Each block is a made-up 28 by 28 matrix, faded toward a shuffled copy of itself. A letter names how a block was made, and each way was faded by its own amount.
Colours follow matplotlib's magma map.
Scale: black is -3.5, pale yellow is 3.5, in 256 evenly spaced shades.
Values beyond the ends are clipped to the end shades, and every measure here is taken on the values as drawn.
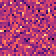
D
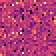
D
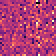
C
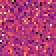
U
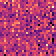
C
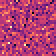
D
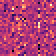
C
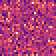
D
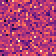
D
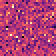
D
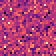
D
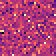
U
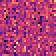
C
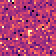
U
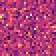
D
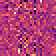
C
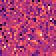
U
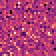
U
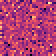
D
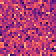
D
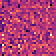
C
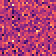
C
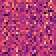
C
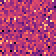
D
